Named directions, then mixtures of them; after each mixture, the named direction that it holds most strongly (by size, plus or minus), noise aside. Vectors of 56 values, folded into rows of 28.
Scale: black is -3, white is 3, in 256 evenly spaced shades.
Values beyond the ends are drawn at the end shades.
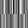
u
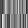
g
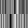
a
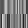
g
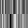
a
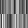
a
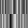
a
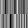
a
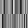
u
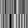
a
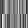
g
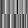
g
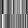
g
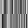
g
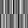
u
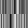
a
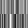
a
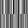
u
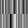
a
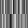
u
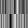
a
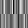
u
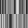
a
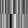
a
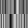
a
